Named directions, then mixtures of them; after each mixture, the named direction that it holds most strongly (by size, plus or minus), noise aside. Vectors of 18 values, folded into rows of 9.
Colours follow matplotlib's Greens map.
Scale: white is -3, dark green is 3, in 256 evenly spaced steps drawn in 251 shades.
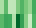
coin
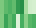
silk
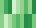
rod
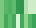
silk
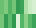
silk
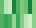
rod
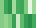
silk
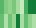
silk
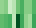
coin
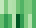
coin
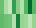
silk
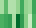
coin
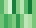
rod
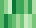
rod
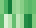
rod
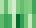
coin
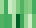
coin
